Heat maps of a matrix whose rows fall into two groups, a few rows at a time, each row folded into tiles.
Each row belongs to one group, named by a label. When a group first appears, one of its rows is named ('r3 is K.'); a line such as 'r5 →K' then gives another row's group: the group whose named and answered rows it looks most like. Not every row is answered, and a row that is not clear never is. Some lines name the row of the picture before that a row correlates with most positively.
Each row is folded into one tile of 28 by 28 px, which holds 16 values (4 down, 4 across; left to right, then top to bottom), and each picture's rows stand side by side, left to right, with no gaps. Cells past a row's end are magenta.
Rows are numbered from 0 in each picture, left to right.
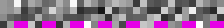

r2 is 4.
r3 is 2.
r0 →4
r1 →2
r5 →2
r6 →2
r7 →2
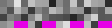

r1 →2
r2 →4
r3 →2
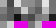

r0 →4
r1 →4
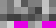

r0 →4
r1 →4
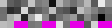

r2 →2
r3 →4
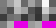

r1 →4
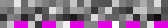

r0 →4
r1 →2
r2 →4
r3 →2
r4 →2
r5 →4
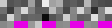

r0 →2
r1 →4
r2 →2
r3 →2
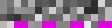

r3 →2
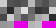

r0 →2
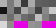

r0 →2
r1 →2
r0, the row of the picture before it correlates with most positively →1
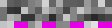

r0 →2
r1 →4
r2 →2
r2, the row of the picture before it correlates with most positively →1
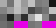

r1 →2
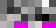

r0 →2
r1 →4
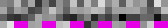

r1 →2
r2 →4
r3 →4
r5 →4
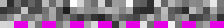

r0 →2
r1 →2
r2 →4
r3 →4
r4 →4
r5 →2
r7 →4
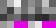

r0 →4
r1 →4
